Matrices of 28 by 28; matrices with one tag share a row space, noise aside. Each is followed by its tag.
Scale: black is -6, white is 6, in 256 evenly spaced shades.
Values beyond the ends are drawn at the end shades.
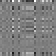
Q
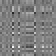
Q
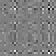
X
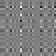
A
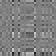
Q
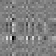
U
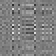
Q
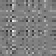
U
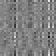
X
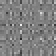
A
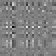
U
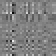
U
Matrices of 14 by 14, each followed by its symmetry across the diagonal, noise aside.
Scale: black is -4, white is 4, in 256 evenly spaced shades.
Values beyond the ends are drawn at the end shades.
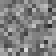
antisymmetric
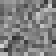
antisymmetric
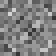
symmetric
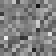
antisymmetric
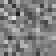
antisymmetric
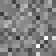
symmetric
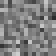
antisymmetric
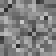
symmetric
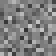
antisymmetric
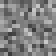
antisymmetric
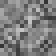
symmetric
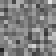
antisymmetric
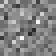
symmetric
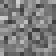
symmetric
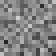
symmetric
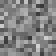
symmetric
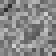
symmetric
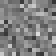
antisymmetric
